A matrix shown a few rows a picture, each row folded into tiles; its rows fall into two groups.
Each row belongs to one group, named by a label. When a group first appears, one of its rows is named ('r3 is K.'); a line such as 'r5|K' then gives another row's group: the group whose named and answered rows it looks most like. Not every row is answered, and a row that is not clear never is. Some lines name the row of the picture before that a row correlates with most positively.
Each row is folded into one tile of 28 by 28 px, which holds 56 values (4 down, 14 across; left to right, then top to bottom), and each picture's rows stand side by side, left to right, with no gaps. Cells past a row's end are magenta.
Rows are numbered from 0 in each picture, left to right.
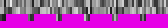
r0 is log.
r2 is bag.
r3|bag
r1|log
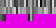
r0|log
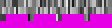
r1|log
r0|log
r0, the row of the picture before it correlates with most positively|0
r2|bag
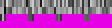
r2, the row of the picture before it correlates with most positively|0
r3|log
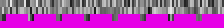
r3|log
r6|log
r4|log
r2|log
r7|log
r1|bag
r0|log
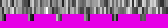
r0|bag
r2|bag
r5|bag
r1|bag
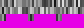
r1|log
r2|log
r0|bag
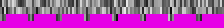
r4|bag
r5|bag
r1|log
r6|bag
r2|log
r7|log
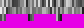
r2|bag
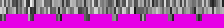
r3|bag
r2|bag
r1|bag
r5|log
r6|bag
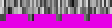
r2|log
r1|log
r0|log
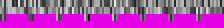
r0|log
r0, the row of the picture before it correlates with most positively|2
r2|bag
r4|bag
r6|bag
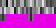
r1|bag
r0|bag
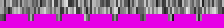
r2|log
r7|bag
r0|log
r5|bag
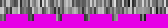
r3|log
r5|log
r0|log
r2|bag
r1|bag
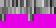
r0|log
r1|bag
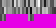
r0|bag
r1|bag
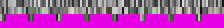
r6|bag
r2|log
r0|bag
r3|bag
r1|log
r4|log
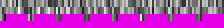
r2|bag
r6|log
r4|bag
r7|log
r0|bag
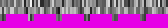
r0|bag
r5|log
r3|log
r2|bag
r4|log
